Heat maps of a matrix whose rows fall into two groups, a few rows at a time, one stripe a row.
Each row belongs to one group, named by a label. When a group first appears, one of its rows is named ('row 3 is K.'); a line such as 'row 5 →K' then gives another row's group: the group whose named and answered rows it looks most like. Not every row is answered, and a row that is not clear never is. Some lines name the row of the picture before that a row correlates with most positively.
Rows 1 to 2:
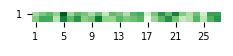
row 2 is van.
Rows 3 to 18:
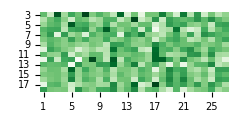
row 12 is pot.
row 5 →van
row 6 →van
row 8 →van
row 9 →pot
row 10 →pot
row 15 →van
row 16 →van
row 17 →pot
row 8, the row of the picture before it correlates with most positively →2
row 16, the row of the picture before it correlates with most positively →1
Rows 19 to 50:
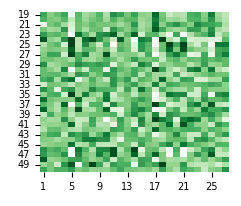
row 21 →pot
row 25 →van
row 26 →van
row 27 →van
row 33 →pot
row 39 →pot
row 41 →van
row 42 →pot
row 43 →van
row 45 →van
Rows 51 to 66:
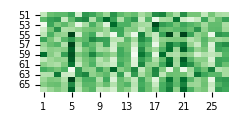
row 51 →pot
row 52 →van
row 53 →pot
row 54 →pot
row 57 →van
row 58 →van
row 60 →van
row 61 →van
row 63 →pot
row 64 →van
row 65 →van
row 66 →van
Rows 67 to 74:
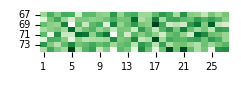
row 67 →pot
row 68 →pot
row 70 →van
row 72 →pot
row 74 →van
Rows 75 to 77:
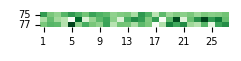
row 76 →pot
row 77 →van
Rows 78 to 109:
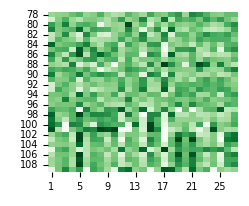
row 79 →pot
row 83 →pot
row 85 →van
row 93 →pot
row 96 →van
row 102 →van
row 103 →van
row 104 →van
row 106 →van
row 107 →van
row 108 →van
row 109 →pot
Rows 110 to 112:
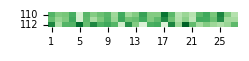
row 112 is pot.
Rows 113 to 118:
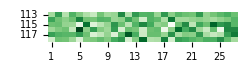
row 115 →pot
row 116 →van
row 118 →pot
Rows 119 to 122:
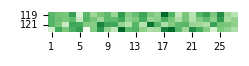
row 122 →pot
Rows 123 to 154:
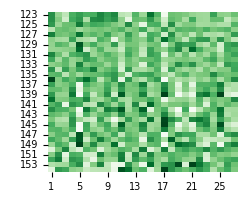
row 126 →pot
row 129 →van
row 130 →van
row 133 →van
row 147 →van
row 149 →van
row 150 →pot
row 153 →van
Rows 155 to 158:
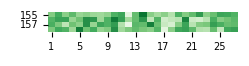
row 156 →van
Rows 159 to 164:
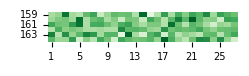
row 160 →van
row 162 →pot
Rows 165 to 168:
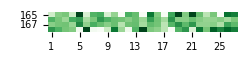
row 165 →van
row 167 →van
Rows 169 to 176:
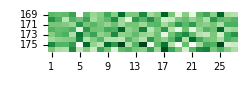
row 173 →van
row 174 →van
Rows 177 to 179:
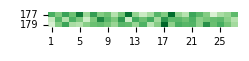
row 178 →pot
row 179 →pot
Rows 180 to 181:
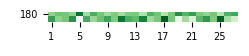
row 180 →van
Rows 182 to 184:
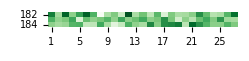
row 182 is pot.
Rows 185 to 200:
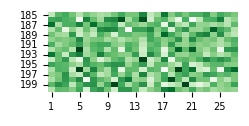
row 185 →pot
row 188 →pot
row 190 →van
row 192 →van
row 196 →van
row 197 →pot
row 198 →pot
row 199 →van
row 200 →pot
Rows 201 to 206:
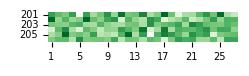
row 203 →van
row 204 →pot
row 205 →pot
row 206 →van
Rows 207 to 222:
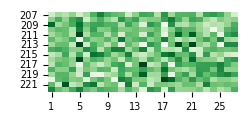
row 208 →pot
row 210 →van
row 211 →van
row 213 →van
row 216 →van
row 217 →pot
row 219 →pot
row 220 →pot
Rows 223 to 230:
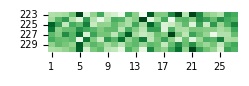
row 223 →van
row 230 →van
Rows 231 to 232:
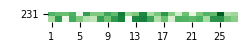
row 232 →pot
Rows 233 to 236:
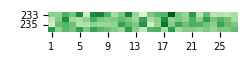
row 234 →pot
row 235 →pot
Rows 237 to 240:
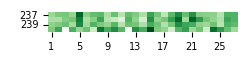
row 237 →van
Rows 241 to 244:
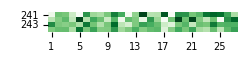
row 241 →pot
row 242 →van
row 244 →van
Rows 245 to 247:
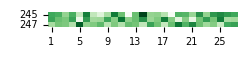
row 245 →pot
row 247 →van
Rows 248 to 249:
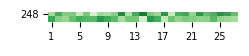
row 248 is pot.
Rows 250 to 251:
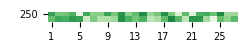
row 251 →pot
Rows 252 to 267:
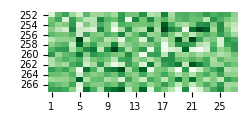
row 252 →pot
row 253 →pot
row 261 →pot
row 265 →van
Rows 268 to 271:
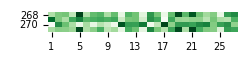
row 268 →van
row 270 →pot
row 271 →van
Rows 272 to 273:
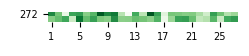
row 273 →van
